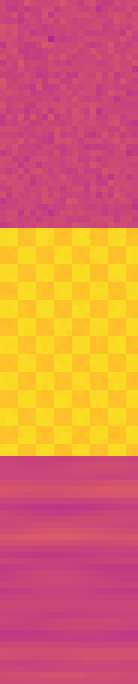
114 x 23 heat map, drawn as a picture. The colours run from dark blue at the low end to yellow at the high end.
The table splits into 3 rows of 1 panel. Panel 1,1: middling, fine-grained, faint in contrast. Panel 2,1: very high, checkered, faint in contrast. Panel 3,1: middling, streaked across, faint in contrast.
